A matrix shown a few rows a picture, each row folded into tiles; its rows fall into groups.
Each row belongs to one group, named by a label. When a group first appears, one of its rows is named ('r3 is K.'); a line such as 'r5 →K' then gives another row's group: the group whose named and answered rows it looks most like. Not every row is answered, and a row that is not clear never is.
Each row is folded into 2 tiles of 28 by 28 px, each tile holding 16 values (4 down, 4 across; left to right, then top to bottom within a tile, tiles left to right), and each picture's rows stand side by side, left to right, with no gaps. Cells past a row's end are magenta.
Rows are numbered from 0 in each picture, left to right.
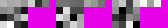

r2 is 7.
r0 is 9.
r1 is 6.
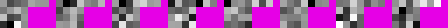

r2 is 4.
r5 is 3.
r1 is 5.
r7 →7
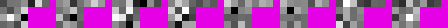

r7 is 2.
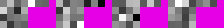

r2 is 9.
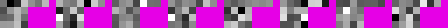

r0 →5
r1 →3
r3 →3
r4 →4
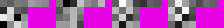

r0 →6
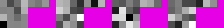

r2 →6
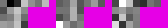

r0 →5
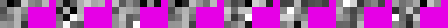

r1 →4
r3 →5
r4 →2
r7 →3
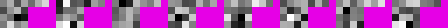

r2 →5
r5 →9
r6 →7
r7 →9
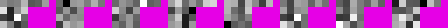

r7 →9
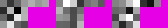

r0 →4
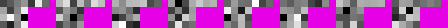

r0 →9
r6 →7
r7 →4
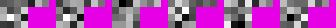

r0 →9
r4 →3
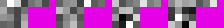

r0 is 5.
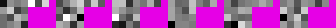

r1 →9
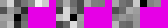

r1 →6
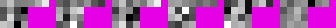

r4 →6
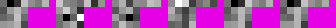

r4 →5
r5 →5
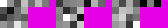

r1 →9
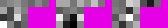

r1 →3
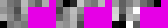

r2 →2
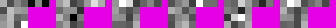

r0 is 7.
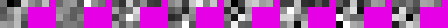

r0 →5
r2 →2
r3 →7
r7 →6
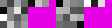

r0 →3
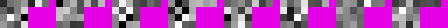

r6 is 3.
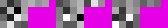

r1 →9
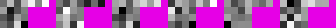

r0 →7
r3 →7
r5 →4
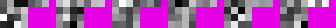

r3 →5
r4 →4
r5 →7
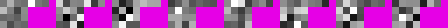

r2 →4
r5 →2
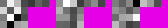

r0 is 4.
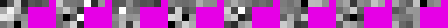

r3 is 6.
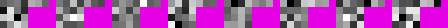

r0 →6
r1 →2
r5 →4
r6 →9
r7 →2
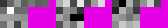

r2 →6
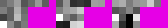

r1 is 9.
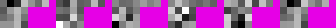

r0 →5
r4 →3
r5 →5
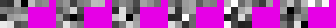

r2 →6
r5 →7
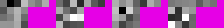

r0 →5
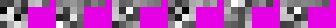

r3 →4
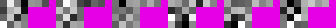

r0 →6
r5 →4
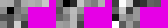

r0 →7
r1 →5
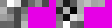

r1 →4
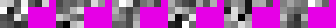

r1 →9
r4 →6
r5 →3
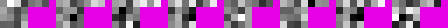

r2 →7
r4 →2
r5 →3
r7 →2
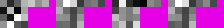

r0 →4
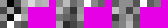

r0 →4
